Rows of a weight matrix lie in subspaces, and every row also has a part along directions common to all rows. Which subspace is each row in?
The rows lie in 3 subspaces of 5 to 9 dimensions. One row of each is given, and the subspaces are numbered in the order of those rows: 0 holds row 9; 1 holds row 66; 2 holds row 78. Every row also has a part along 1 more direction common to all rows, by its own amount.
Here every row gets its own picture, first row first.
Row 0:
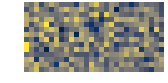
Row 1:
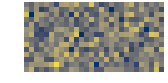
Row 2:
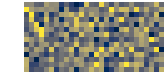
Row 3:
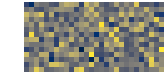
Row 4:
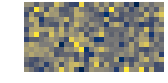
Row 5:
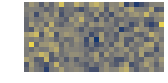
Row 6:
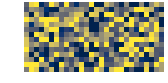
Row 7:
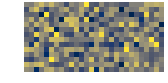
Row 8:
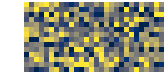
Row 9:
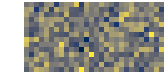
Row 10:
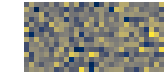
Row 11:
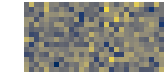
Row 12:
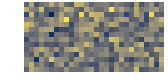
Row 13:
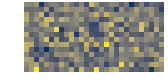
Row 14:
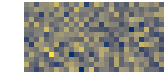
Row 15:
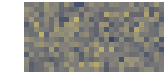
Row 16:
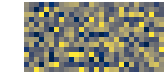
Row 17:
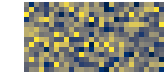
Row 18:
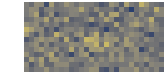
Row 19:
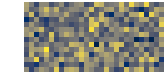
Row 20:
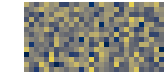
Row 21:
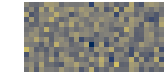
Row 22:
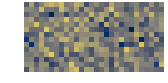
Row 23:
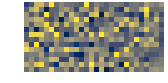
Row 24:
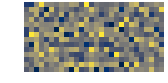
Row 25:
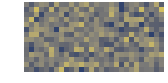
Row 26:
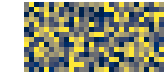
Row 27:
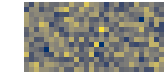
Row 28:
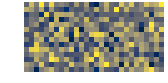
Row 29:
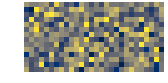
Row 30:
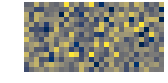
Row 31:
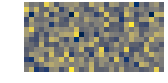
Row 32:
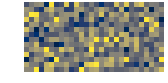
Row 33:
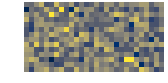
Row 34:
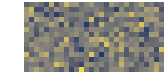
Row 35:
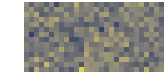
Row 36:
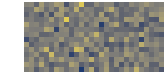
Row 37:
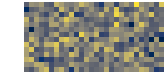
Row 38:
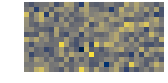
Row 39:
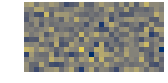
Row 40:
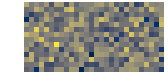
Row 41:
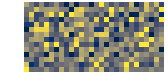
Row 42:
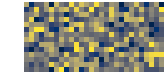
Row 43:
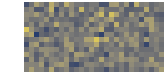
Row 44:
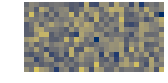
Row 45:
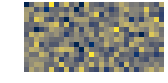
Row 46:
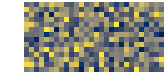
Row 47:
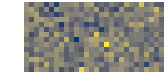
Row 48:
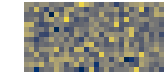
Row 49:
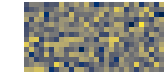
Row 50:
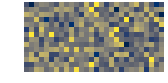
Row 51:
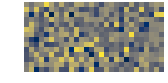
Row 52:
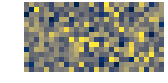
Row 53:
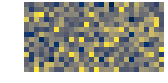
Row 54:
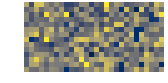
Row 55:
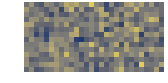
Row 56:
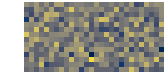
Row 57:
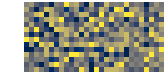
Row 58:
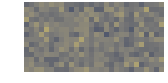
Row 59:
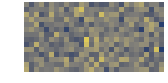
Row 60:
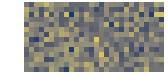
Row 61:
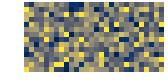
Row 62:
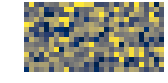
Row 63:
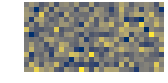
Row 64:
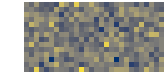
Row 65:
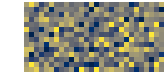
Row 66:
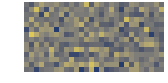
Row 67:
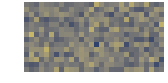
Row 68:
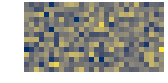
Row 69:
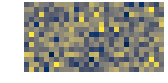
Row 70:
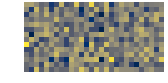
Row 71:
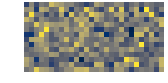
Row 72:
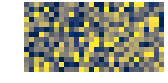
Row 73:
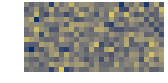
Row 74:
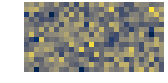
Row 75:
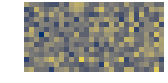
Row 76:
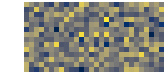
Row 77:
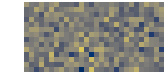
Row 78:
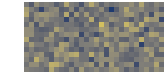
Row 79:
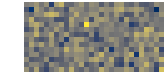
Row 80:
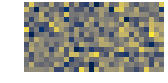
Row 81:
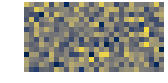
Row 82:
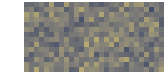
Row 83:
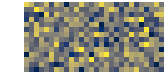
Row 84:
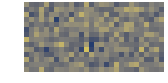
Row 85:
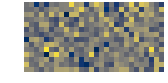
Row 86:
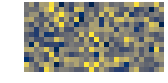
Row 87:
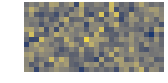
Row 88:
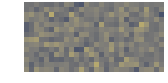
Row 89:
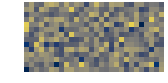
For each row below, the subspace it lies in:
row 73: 1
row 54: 2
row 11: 0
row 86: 0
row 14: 2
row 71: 2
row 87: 0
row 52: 0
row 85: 2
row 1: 2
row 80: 1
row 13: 1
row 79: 0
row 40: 0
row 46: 2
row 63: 1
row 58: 2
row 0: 1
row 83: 0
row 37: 2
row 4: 0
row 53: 0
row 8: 2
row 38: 0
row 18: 0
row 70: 0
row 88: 2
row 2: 2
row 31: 2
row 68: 1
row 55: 2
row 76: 2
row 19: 1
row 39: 1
